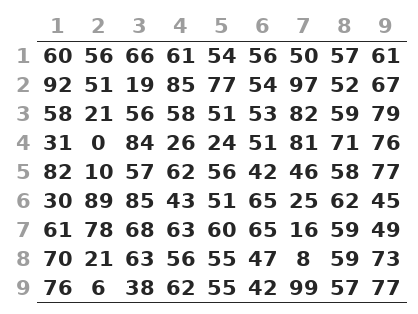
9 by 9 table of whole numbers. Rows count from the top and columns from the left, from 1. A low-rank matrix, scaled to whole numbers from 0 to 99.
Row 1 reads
60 56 66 61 54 56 50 57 61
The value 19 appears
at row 2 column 3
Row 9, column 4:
62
